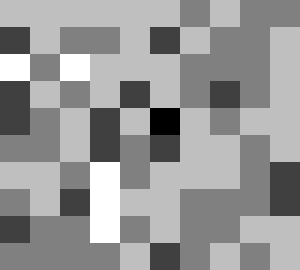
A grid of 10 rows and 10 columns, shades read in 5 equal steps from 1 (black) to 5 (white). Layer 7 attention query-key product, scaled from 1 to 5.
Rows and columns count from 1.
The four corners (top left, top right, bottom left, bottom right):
4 3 3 4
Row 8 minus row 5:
1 1 -2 3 0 3 -1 0 -1 -2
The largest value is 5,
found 5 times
